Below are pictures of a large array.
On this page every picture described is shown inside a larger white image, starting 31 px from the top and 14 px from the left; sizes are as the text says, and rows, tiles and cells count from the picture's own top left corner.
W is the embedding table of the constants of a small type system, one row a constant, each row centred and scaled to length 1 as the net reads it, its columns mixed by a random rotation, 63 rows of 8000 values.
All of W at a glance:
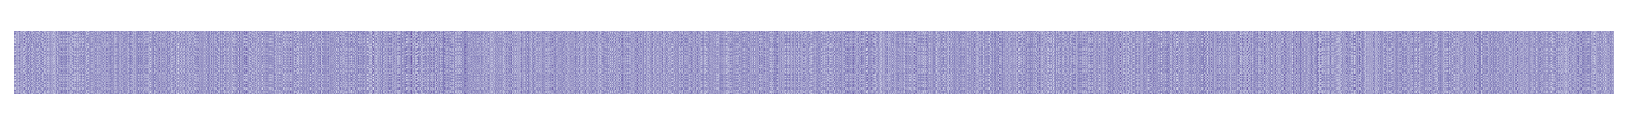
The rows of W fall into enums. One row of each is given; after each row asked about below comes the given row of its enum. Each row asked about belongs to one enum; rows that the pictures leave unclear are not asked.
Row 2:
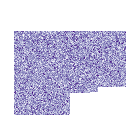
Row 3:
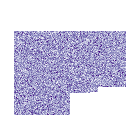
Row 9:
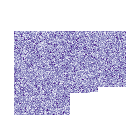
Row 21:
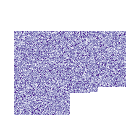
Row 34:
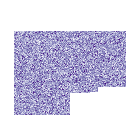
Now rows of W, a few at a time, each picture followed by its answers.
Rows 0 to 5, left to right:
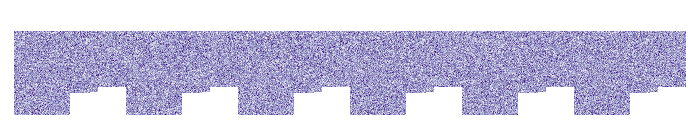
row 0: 21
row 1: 9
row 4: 34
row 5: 3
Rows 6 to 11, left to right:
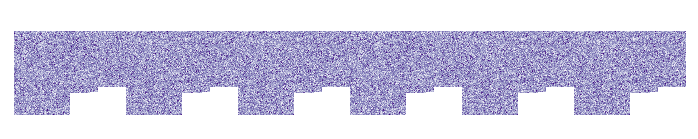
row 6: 9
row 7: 34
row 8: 34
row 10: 34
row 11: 34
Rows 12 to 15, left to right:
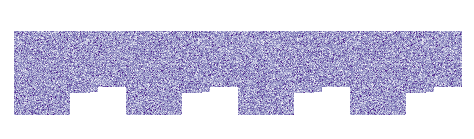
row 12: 3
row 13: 21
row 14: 34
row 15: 21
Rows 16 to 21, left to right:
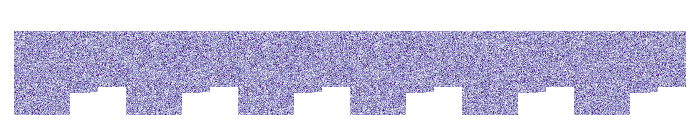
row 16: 21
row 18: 9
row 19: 9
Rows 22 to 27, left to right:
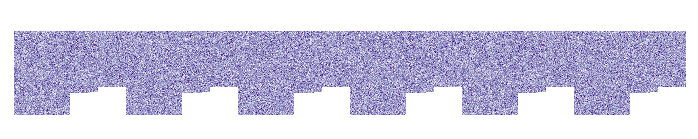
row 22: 9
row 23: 34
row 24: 21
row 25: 2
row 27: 3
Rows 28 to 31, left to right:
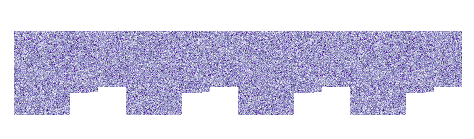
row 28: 9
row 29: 21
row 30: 3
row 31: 9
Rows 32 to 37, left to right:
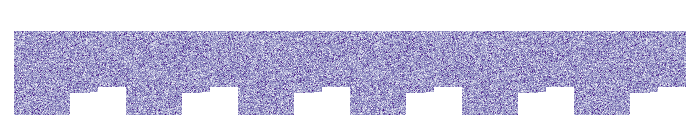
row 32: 21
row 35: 9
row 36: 34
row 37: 21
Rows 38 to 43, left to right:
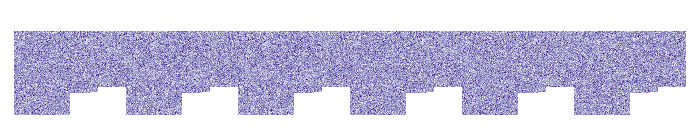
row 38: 21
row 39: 9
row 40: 9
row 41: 21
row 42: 3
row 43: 34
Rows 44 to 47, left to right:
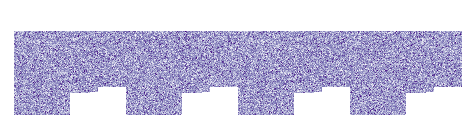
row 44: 34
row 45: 2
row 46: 34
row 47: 21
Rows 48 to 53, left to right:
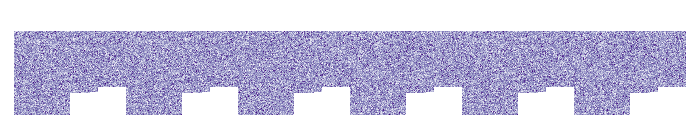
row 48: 34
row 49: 34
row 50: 21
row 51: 9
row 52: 34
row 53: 9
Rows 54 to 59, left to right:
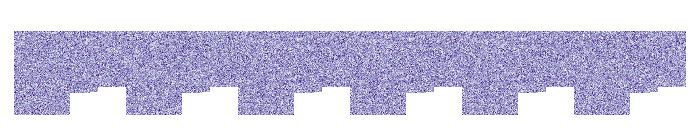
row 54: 21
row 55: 9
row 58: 34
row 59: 2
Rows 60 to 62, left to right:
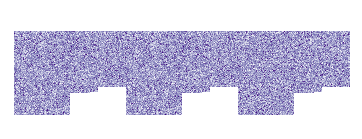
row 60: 9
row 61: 9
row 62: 21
